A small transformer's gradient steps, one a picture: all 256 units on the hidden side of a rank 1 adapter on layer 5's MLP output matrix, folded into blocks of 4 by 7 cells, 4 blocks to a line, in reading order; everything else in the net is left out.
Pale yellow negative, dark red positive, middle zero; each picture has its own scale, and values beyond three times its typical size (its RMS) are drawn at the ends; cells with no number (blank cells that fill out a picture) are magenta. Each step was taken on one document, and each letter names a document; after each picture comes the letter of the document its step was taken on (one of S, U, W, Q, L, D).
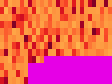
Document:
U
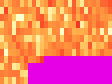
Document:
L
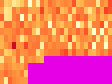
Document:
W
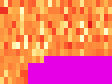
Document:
U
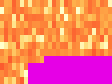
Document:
W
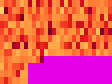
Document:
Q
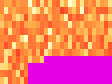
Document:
Q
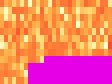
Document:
W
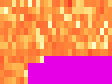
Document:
W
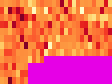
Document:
Q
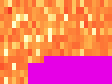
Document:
L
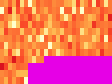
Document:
U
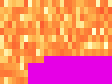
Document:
W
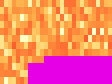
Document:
L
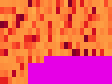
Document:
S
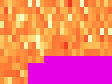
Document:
L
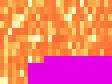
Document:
S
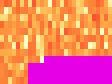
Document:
W
